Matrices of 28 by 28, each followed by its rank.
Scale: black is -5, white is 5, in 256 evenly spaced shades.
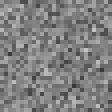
full rank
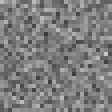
full rank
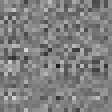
five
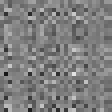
three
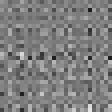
three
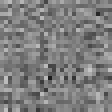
five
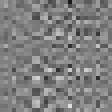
three
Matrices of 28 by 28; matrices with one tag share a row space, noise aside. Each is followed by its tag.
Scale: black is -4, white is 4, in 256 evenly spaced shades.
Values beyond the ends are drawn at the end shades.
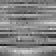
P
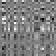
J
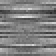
P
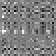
J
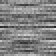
P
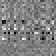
J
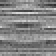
P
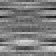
P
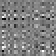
J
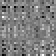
J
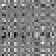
J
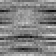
P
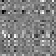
J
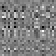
J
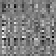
J
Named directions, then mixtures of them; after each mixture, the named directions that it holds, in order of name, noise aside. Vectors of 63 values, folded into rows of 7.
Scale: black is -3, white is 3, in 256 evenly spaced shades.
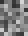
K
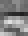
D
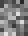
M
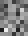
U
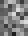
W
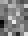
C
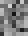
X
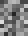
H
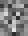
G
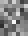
C, K, U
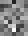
G, U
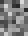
K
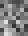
M, U, X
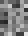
C, G, K
